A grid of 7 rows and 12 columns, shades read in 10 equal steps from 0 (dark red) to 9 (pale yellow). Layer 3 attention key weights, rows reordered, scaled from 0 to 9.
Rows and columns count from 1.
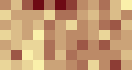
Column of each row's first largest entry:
12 1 7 4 3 3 4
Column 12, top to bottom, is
9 5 7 6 6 7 6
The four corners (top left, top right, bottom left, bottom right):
5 9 8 6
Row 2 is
8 6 6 6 8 4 4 6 7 5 7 5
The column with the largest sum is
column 1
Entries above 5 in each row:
4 8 8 8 7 5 8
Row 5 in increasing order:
3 3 4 5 5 6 6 6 6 7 8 8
